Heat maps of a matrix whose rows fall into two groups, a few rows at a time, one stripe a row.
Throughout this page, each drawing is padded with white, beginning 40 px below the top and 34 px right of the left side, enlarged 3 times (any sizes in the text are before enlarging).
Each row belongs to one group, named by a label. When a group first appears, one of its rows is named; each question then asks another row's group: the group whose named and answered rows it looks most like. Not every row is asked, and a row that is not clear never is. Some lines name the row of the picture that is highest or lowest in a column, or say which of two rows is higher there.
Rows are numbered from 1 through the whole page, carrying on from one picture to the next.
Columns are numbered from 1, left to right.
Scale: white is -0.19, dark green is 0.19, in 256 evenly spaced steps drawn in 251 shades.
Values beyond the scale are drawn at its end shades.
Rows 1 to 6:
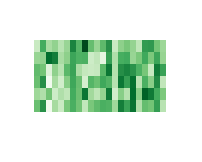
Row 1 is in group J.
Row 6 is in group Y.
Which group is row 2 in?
J
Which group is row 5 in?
J
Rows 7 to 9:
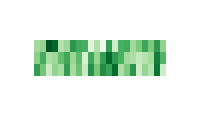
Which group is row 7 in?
J
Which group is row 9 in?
Y
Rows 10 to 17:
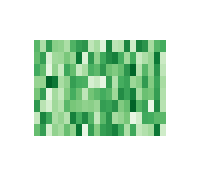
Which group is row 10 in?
J
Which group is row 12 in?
Y
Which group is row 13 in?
J
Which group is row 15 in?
Y
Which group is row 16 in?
J
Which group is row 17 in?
Y
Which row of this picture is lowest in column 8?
12
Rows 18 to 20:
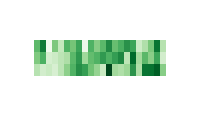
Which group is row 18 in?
Y
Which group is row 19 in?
Y
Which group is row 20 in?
J
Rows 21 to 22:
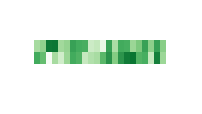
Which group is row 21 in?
J
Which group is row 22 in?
Y
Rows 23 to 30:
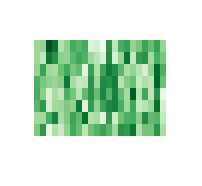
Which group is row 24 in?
J
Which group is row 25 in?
Y
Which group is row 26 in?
Y
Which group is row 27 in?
Y
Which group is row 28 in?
Y
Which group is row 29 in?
J
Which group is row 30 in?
Y
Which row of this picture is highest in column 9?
29
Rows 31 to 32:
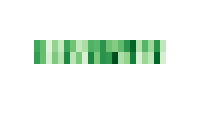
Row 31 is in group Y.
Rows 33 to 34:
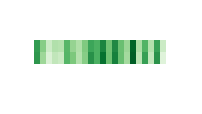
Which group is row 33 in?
Y
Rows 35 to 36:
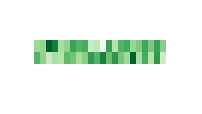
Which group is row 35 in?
J
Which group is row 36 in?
Y
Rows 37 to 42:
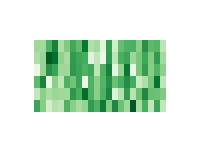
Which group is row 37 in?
J
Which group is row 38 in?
J
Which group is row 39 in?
J
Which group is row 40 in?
Y
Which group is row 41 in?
J
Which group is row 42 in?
Y
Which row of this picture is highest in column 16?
39
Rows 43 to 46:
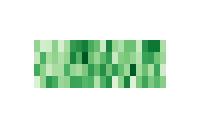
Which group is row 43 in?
J
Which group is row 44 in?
J
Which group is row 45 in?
Y
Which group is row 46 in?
J
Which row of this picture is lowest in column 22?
45
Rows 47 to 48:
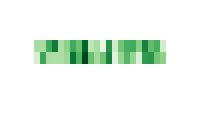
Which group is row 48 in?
J
